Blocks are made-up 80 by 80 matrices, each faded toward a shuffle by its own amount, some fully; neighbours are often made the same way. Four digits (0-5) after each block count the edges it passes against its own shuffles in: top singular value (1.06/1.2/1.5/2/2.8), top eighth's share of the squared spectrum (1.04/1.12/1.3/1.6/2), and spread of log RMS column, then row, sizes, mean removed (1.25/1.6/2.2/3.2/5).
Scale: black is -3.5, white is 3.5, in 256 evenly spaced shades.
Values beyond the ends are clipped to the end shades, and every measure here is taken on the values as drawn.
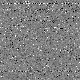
2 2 0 2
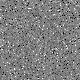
0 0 0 0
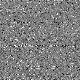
1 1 0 2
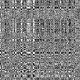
5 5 3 3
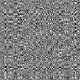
5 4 3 3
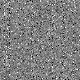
1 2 2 0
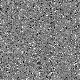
0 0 1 0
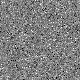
0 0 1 0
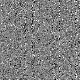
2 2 3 0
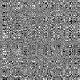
4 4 3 3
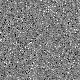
0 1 0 0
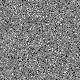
0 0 0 0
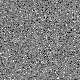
0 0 0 0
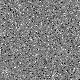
0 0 0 0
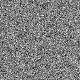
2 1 0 0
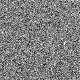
2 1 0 0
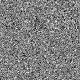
3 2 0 1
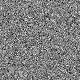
0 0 0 0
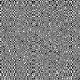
5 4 3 3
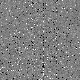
2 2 1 0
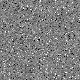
2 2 0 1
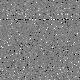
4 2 0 1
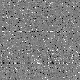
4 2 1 1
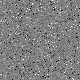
0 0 0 0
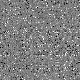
3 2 0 1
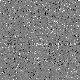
3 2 0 1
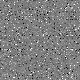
3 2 0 1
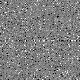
3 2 1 1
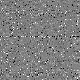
4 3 1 2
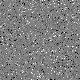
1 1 0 0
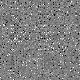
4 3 1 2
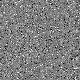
3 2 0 0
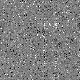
3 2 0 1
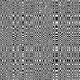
5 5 4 4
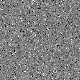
2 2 0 0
